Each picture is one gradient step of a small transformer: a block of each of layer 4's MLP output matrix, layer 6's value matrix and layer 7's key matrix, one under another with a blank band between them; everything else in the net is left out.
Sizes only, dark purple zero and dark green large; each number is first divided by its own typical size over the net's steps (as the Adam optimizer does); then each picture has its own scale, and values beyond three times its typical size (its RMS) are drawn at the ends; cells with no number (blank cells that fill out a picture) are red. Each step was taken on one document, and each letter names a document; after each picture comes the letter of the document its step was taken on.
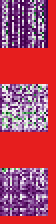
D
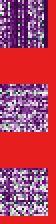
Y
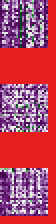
D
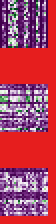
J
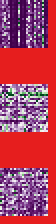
Y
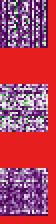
J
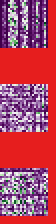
J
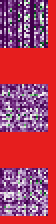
Y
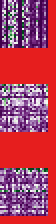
J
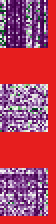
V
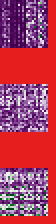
Y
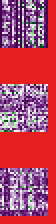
D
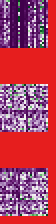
Y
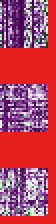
V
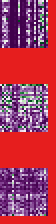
Y
